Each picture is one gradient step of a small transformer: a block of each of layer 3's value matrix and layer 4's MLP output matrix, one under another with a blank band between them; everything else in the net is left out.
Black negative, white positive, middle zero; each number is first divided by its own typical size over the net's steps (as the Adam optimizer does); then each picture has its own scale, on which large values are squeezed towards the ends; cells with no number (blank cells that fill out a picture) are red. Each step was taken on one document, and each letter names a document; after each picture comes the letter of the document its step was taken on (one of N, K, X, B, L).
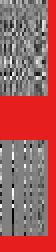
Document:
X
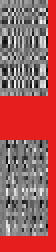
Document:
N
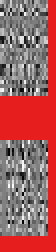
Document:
N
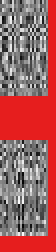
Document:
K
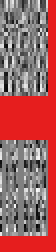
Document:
K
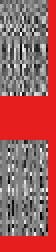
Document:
N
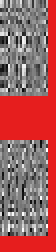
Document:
N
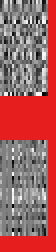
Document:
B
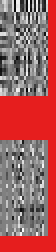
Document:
B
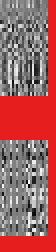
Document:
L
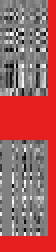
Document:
X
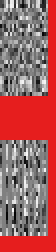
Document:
K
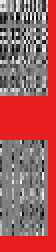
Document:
B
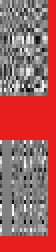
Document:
X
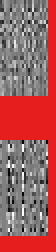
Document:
N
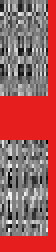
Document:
L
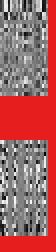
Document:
K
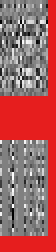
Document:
X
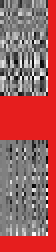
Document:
L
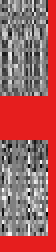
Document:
L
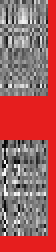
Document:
K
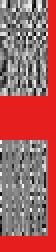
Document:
B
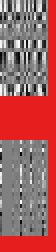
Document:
B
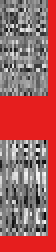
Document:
K
